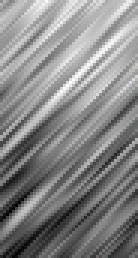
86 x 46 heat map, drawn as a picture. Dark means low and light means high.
Average level on the scale: 50%. Odd rows or columns: none. Ninth with the lowest average: bottom left. Grain: diagonal, up to the right. Slope: up to the top. Lone odd cells: none.
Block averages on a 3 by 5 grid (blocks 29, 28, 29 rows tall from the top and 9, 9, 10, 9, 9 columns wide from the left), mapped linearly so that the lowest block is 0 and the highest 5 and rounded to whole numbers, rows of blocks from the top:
44555 | 22332 | 01111
